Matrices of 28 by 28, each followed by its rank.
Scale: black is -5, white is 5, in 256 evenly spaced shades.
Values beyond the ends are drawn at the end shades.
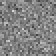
full rank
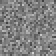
full rank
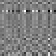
two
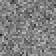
full rank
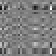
two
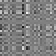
two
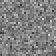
full rank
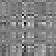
two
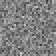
full rank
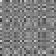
two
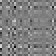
two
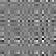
two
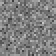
full rank
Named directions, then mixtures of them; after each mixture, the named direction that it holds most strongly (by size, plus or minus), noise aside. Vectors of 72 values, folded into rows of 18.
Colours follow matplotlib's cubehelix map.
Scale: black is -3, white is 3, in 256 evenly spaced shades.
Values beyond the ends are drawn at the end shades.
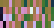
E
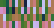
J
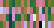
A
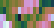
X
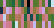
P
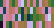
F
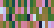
A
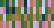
J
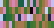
F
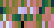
X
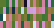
J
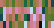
E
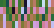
J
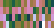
A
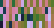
F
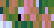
X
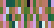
P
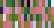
P
